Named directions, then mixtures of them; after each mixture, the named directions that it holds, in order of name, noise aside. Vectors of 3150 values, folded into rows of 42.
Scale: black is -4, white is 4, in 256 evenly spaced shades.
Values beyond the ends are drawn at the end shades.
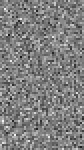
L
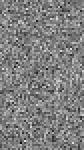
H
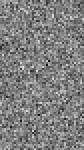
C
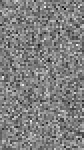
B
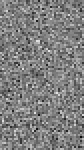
C, H, L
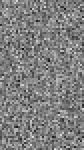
B, C, H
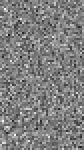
L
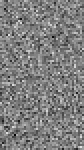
L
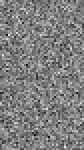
B, C, L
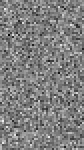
B, L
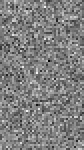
B, C, H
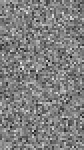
C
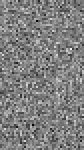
C, H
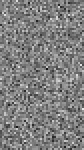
B, H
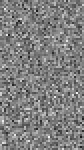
L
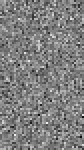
B, C, L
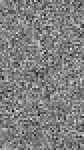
B, C, H
